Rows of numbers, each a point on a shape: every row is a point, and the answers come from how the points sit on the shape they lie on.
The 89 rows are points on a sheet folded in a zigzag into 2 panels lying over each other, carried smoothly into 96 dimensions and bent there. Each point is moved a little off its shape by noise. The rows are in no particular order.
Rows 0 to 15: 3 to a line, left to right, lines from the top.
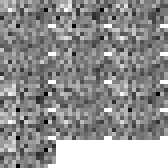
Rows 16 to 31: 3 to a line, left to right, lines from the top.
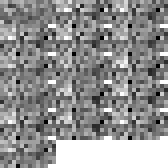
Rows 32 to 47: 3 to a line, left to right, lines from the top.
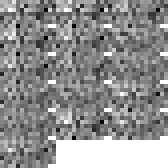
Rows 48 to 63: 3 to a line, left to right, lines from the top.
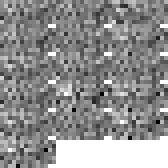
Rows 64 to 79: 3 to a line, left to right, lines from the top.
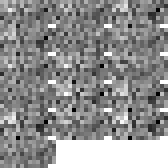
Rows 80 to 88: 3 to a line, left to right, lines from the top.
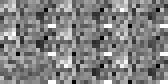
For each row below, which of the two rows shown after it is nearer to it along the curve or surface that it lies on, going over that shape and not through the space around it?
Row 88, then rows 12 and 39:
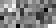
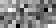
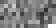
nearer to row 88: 12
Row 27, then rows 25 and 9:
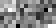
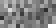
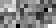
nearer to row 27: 9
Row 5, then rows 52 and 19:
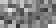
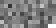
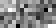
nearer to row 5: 19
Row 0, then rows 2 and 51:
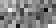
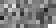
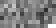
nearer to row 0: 2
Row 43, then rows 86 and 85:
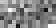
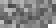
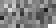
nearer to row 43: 85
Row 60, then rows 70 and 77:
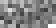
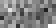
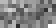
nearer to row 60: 70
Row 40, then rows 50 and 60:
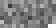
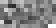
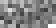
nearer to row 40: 50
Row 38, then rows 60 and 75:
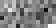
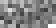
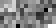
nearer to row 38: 60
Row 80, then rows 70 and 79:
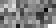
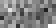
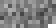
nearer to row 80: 79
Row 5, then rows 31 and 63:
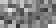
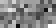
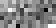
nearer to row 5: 63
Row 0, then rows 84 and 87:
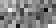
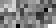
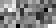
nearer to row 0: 87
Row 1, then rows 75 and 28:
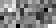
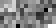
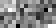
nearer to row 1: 28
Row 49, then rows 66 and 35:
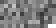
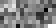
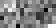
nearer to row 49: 66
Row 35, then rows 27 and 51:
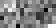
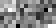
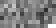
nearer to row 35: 27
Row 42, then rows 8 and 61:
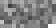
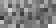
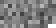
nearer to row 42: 61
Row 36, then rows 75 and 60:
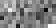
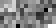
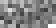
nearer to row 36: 60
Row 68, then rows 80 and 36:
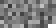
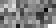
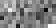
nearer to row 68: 80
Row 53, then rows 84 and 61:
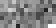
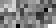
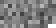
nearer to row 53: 84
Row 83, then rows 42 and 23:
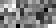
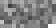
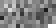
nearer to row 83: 23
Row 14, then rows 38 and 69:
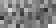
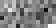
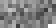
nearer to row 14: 38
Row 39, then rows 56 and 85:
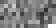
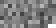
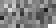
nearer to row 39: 56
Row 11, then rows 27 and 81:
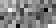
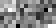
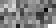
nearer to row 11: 27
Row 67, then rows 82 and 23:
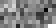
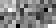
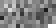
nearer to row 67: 82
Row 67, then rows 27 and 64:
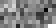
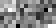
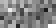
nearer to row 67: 27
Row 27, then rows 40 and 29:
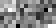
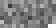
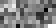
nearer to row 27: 29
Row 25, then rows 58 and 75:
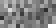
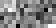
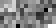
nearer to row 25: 58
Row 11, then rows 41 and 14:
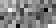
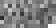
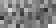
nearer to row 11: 14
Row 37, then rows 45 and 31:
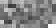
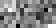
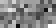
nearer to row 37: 31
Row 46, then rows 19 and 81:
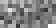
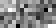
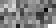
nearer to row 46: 19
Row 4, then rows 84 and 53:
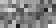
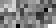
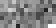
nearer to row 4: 53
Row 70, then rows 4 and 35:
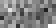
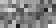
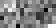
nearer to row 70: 35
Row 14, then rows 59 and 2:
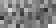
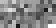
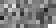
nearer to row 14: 2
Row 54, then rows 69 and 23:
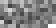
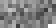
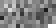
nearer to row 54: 23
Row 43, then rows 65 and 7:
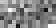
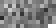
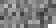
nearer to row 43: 65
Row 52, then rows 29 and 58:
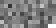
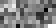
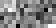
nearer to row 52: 29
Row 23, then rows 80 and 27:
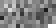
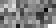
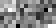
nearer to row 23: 27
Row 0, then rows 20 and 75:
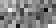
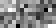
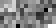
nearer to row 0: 20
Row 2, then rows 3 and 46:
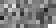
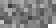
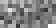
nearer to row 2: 46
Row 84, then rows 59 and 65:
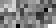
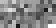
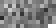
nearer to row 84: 59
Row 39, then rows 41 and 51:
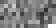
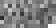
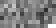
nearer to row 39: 51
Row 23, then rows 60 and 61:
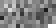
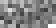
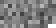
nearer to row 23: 60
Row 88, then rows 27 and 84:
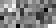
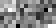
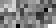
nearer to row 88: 27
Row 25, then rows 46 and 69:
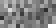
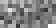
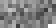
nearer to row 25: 46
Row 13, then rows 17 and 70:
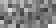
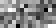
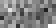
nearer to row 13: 70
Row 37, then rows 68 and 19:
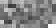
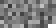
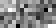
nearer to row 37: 68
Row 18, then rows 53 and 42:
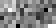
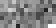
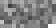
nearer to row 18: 53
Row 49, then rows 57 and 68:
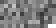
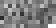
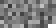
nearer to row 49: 68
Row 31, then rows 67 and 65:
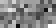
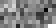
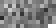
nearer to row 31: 67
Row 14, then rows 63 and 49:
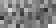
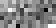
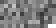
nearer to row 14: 63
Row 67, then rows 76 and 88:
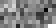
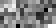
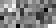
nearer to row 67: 76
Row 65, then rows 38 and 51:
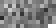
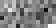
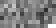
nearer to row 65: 38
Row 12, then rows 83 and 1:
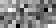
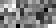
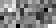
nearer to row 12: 1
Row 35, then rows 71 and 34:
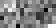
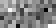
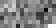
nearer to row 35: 71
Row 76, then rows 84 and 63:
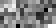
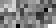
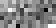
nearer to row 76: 84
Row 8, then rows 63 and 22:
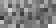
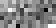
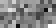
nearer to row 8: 63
